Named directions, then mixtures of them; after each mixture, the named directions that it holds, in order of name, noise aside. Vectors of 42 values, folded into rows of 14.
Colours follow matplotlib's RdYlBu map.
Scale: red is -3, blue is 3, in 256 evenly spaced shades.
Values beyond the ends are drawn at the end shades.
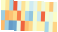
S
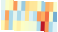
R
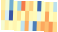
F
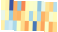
F, S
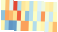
S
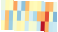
R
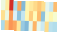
F, S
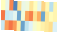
S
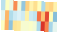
R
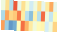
S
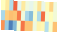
S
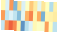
S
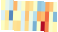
F, R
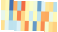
F, S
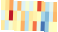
F, R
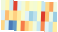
R, S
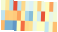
S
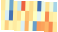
F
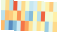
S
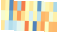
F, S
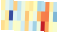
F, R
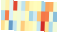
R, S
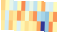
R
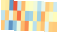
F, S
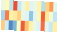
R, S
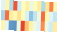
R, S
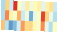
R, S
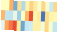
S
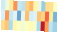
R
